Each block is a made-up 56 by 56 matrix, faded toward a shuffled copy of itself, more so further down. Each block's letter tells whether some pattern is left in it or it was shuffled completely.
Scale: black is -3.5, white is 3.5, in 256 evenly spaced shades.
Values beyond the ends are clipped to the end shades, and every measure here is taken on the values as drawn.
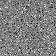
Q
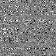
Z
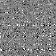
Z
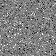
Q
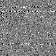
Z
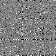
Z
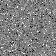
Q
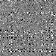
Z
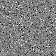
Q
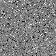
Q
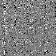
Z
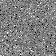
Q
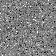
Q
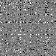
Z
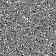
Q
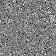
Q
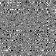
Z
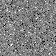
Q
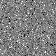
Q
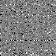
Z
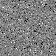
Q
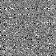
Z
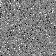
Q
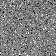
Q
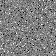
Q
